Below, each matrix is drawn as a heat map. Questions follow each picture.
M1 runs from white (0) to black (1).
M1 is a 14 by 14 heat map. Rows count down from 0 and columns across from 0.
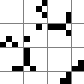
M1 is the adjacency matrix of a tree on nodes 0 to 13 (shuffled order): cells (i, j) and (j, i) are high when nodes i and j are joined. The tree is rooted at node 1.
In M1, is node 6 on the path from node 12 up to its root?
yes
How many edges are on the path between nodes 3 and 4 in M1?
4
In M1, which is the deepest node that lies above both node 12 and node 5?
11
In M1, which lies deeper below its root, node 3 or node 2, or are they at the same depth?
the same depth
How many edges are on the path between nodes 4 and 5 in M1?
4
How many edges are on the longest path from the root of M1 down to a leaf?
8
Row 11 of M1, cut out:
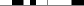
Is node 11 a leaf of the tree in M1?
no
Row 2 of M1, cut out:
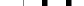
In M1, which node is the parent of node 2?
11
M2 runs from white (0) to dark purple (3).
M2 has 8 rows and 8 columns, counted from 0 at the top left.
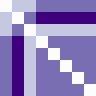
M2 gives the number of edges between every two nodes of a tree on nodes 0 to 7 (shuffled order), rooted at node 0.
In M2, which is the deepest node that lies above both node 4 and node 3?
2
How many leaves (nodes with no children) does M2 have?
6
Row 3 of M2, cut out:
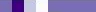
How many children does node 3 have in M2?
0
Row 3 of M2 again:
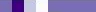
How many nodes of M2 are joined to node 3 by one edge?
1
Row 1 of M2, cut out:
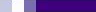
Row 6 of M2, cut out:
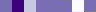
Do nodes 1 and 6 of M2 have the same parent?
no
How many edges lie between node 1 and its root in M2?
1
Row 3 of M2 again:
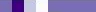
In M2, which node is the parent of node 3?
2
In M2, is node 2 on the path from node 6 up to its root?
yes
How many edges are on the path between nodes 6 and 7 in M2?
2
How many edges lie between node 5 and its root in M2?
2
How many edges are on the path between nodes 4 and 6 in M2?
2
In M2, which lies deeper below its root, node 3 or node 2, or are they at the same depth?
node 3
